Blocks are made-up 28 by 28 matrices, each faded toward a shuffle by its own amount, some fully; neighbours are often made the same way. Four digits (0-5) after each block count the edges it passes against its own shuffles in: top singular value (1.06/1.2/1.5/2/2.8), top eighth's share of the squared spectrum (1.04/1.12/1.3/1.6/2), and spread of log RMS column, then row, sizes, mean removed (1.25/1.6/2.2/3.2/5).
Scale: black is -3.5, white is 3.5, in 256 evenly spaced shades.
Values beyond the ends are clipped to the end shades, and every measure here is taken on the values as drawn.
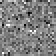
2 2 0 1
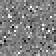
0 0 0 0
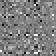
3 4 1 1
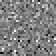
0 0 0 0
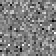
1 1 0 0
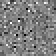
0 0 0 0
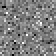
0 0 0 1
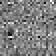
3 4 1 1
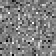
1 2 1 0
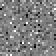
0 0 0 0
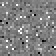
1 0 0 0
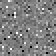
0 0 0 0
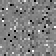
2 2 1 0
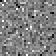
0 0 0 0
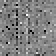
3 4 1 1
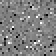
0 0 0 0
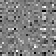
3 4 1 1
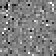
2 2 0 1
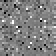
2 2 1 1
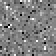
0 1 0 0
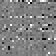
3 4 1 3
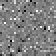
1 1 0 0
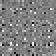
3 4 1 2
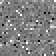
0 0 0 0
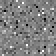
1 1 0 0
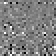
3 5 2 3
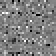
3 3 1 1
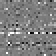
3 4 0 2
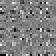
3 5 2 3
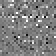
3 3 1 2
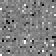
2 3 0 1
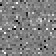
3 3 0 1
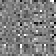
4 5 2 2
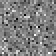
1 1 0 0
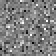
2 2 0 0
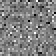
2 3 1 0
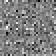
1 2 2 2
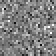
0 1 1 0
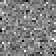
0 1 0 0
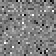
2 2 0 1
